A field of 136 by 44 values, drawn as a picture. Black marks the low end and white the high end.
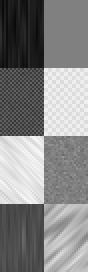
It is made of 4 by 2 panels. Panel 1,1: very low, streaked downward, faint in contrast. Panel 1,2: middling, flat. Panel 2,1: low, checkered. Panel 2,2: very high, checkered, faint in contrast. Panel 3,1: very high, slanting down to the right, faint in contrast. Panel 3,2: middling, fine-grained, faint in contrast. Panel 4,1: low, streaked downward, faint in contrast. Panel 4,2: high, slanting up to the right.
